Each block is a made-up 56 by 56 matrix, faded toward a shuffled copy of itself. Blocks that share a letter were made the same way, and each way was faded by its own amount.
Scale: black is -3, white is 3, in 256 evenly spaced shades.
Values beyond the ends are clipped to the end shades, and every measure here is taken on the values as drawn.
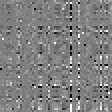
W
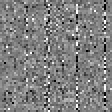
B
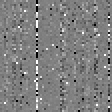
B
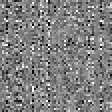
B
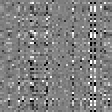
W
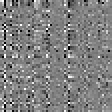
W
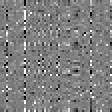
W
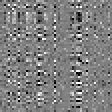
W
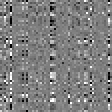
W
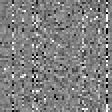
B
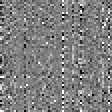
B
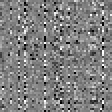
B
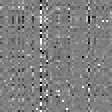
W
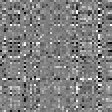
W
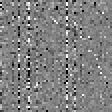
B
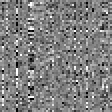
B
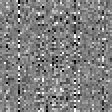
B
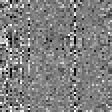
B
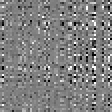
W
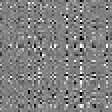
W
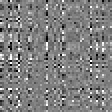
W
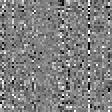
B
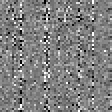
B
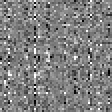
B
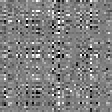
W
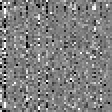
B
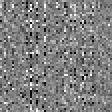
B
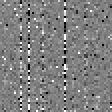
B
